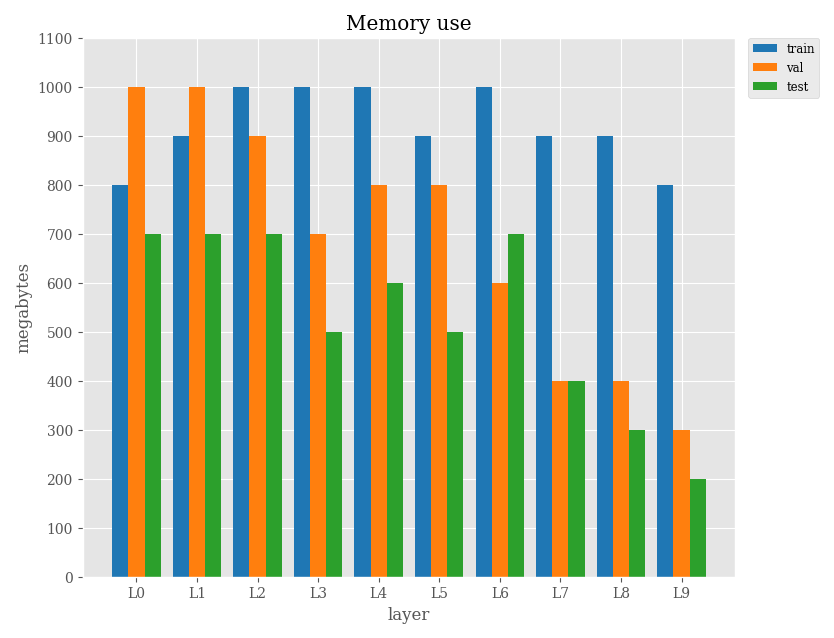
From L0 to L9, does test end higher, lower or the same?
lower
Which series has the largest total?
train
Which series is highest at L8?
train
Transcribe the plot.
Title: Memory use
x-axis: layer, ticks L0 L1 L2 L3 L4 L5 L6 L7 L8 L9
y-axis: megabytes, ticks 0 100 200 300 400 500 600 700 800 900 1000 1100
Legend: train, val, test
Values:
train: 800 900 1000 1000 1000 900 1000 900 900 800
val: 1000 1000 900 700 800 800 600 400 400 300
test: 700 700 700 500 600 500 700 400 300 200
